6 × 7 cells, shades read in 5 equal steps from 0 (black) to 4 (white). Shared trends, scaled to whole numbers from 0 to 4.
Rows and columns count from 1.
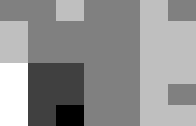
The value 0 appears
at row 6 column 3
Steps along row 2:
down same same same up same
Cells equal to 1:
5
